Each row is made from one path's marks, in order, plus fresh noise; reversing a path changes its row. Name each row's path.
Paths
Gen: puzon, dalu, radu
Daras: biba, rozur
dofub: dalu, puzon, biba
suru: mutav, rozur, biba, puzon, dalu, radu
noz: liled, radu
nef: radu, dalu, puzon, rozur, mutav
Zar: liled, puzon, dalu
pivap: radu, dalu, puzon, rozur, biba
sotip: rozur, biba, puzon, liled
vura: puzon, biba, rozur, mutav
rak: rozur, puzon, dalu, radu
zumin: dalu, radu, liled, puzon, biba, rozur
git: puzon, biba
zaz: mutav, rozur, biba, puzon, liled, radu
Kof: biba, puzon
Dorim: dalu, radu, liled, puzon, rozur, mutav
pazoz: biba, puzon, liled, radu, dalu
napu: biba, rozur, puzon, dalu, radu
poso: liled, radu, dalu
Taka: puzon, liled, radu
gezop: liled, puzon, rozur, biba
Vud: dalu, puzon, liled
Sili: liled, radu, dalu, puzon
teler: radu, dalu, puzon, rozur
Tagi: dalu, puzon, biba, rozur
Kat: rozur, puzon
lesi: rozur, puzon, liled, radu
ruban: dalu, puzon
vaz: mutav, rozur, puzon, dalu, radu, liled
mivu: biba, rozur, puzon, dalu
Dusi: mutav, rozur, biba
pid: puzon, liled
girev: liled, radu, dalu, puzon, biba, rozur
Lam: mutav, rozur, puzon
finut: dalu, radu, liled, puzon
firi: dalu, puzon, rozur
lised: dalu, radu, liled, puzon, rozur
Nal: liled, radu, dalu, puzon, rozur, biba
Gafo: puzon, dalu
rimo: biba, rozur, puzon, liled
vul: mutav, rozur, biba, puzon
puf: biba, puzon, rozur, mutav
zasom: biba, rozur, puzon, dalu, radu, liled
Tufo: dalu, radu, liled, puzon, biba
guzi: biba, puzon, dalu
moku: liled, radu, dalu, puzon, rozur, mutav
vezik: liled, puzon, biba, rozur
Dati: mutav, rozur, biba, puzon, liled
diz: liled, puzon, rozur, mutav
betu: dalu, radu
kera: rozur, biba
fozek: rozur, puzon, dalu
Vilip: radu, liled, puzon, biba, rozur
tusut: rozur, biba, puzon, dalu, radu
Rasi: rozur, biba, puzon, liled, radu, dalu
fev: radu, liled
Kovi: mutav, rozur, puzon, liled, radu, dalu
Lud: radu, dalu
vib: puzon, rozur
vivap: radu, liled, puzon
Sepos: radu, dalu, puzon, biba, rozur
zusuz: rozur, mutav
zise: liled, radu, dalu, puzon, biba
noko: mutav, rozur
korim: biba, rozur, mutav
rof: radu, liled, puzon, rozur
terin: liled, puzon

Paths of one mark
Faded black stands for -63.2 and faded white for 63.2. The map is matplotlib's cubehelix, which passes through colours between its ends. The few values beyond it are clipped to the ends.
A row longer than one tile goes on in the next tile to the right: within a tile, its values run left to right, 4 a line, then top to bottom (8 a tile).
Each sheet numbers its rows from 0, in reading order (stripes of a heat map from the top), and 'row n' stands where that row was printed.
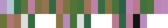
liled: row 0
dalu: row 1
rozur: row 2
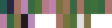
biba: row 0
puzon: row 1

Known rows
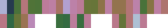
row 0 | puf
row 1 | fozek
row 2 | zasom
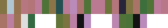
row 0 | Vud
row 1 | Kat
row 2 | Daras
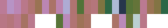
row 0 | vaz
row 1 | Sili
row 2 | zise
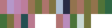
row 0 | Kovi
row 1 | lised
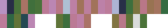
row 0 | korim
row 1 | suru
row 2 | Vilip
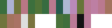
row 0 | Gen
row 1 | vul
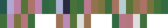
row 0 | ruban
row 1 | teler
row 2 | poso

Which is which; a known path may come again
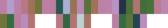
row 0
tusut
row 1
rimo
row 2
korim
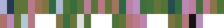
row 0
zise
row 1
diz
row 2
pazoz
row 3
Kof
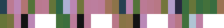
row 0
Kat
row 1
vul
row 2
Dusi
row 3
vib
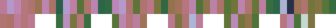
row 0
vaz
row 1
ruban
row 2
Sili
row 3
zasom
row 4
finut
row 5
lised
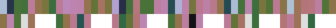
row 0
teler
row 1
Kovi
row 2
puf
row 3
Lam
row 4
pid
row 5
Vud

